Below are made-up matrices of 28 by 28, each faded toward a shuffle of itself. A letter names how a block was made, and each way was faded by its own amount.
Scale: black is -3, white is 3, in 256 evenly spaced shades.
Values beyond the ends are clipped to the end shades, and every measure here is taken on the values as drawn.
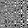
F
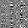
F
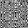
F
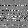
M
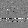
M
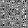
F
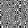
F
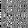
F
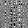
F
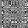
F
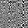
F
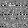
M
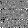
M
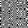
F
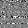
M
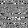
M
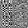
F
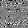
M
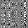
F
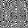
F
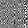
F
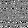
M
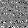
M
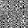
F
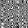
F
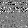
M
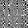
F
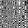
F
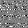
M
